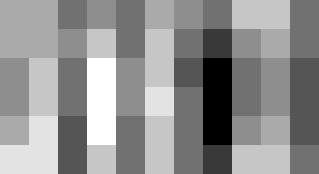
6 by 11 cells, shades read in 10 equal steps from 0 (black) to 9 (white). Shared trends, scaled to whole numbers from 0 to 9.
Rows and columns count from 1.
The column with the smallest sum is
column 8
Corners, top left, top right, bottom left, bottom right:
6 4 8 4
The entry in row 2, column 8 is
2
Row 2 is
6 6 5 7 4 7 4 2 5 6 4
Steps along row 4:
up down up down up down down up up down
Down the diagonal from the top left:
6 6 4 9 4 7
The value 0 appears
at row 3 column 8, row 4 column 8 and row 5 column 8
